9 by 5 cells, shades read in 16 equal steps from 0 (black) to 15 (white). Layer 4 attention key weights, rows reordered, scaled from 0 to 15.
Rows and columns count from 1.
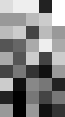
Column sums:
75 54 78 56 82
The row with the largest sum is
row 1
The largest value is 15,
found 2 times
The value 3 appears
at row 6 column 3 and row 9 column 5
